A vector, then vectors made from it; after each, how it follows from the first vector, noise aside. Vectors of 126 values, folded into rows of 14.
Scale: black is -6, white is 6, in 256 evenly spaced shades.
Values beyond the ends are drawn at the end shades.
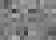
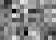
scaled up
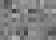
copied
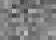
negated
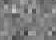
sign-scrambled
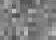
negated
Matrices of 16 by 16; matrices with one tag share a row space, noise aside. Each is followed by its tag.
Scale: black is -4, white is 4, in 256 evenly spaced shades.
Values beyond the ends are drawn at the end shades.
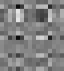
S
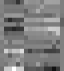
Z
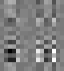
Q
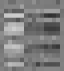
Z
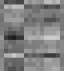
Z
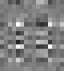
S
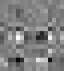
S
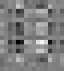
S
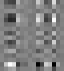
Q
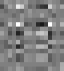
S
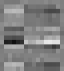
Z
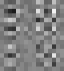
Q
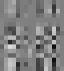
Q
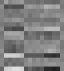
Z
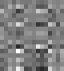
S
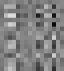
Q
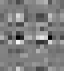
S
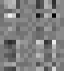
Q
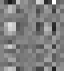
Q
